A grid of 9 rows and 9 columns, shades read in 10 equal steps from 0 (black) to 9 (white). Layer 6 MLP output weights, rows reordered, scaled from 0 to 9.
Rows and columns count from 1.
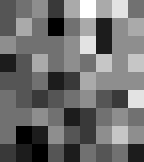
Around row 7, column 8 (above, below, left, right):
2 7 4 4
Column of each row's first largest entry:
6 2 6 7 6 9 3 8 6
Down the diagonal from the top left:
3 6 4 4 2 5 4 7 1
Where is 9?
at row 1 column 6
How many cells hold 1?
9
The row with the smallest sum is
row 9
